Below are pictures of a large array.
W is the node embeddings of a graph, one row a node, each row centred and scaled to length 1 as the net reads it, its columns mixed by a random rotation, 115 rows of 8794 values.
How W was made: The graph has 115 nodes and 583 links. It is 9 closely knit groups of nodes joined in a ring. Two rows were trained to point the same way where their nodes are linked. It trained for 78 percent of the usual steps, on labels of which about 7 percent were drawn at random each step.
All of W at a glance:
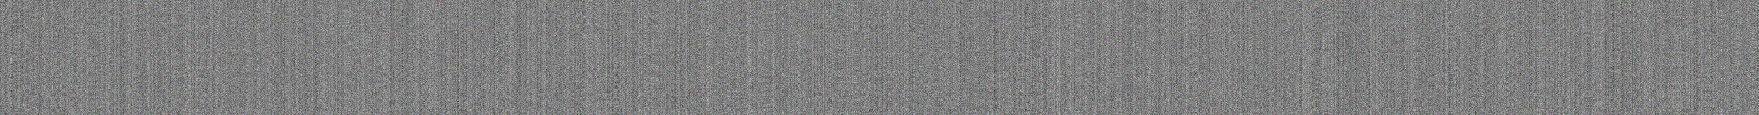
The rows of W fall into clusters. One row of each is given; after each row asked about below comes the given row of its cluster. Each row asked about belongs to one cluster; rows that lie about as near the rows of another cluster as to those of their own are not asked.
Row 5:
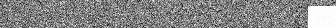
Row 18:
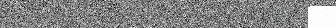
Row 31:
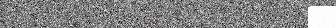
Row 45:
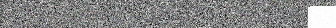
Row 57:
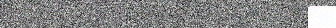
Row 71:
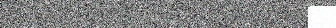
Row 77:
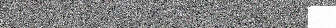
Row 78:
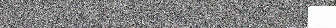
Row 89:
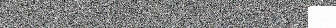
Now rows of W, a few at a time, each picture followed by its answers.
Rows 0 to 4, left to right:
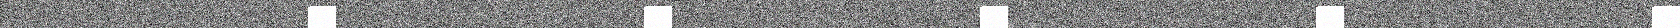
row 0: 45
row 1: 5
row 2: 71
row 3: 18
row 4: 31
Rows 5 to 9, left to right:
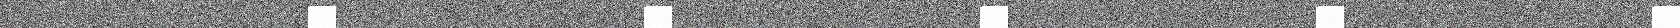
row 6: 18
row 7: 31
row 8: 45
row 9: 31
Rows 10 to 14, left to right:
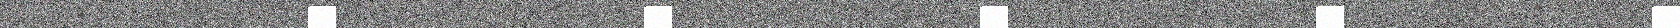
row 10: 78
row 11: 71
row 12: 71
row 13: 57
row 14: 5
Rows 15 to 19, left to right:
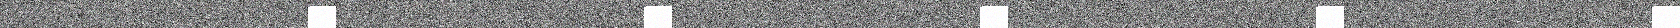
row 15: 78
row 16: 77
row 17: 45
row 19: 78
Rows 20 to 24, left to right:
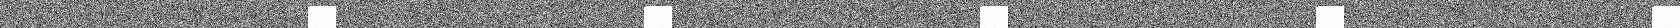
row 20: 71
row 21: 5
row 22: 71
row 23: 45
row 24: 18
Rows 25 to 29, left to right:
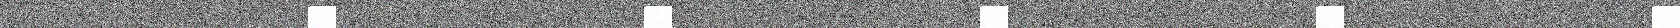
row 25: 78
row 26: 78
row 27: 57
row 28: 31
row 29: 5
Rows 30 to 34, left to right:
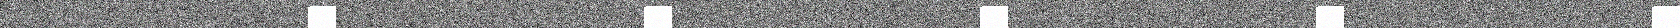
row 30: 77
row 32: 71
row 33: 89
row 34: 45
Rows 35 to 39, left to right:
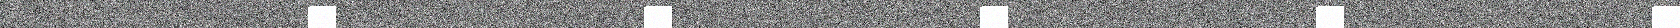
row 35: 77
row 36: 18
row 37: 45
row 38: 89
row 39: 18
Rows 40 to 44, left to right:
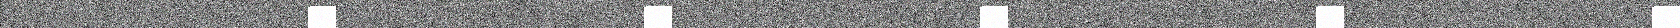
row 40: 45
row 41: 57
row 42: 18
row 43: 57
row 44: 71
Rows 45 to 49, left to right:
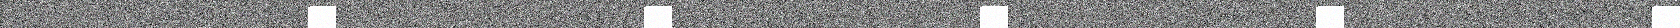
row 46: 18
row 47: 57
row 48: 45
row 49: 78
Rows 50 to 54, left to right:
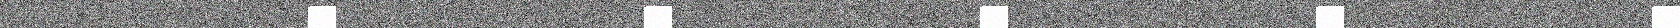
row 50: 78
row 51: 89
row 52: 77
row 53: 71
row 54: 5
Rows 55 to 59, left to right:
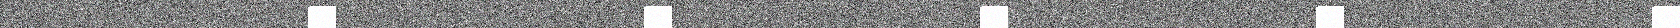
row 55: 45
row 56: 18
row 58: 89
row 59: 31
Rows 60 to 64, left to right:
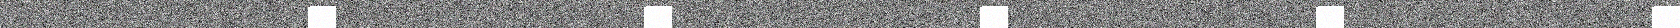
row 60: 89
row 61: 71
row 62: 89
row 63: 71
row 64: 77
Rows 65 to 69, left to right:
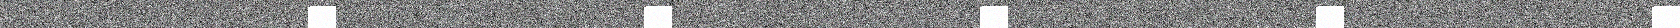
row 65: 89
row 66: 78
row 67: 5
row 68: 78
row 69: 31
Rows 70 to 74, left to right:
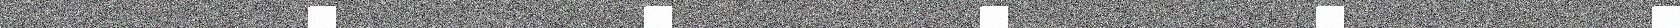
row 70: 89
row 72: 5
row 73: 18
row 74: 45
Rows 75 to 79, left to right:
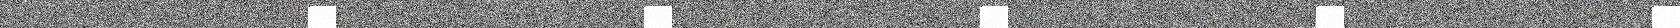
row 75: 45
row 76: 5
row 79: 89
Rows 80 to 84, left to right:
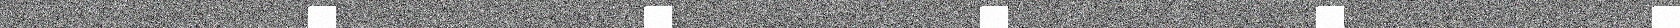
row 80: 78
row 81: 18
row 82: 5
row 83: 77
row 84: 89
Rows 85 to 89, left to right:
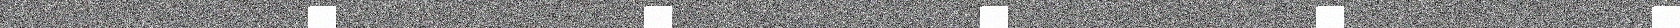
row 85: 45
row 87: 5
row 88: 45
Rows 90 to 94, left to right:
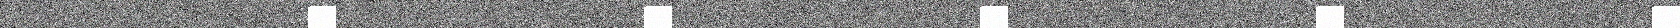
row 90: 77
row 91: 77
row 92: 5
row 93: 57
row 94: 18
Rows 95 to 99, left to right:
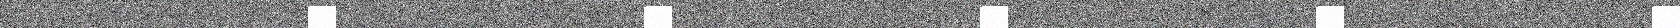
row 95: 57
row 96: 77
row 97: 89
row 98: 71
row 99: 5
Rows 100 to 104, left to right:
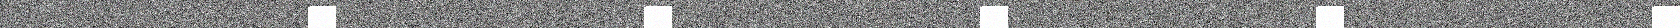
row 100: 5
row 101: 89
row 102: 31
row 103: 89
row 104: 45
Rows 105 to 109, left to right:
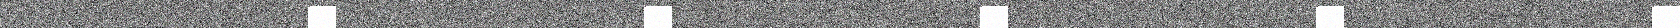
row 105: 89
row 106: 89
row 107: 77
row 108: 71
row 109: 57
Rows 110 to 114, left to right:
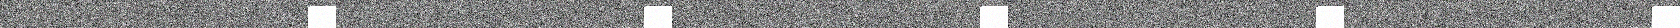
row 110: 57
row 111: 78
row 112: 18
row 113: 45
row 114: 78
